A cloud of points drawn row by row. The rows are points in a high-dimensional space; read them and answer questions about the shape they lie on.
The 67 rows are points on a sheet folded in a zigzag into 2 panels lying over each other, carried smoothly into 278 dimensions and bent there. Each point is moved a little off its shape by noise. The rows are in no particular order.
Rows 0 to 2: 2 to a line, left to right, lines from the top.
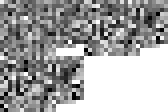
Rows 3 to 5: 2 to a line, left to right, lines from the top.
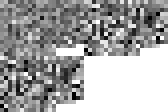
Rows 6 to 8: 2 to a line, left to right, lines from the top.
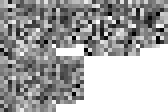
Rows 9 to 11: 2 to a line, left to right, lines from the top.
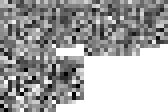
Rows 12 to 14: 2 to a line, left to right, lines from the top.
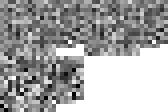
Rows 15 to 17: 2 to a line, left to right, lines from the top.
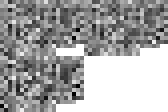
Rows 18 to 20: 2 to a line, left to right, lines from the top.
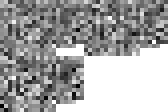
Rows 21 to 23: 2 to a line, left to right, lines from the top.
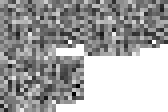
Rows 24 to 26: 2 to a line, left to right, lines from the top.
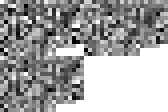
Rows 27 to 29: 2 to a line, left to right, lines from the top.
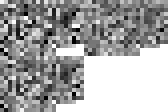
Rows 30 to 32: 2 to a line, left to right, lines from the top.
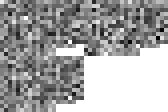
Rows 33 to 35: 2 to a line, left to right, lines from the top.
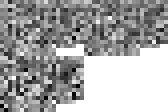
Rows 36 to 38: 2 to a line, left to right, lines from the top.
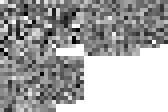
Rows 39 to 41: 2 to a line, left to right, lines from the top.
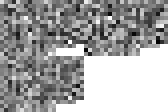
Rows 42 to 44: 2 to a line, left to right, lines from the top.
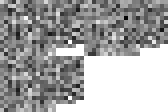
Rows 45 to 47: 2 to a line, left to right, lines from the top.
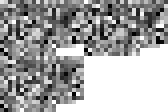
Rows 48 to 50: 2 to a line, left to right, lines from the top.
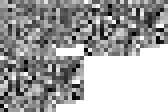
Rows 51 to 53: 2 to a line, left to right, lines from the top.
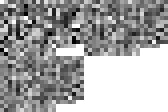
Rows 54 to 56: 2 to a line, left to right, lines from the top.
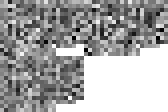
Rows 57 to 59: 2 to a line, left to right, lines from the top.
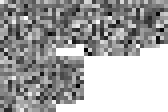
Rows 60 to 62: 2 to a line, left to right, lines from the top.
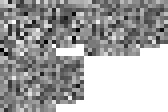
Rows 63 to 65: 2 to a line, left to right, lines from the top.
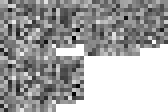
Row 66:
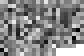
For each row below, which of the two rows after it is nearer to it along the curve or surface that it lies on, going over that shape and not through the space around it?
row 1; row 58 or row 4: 4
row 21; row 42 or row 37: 42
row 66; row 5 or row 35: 5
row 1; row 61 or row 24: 24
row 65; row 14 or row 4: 4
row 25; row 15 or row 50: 50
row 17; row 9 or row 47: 47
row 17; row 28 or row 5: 5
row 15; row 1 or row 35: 1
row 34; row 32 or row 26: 26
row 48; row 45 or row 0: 45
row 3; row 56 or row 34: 34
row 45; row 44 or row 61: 61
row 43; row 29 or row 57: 57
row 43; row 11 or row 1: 11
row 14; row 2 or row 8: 2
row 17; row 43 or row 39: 39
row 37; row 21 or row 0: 0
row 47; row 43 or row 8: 8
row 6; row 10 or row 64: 10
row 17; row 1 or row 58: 1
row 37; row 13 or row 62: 62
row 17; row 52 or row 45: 52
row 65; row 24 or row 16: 16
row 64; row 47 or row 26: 26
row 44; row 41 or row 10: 41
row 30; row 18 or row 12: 18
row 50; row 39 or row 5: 5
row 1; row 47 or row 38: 47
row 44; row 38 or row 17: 17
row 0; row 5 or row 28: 28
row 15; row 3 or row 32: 32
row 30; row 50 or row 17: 50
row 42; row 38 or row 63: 63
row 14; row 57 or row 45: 45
